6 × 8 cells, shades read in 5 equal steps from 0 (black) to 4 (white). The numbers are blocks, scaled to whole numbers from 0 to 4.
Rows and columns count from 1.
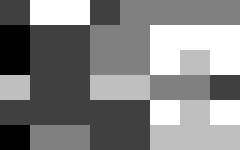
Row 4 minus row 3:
3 0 0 1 1 -2 -1 -3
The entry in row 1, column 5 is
2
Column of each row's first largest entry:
2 6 6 1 6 6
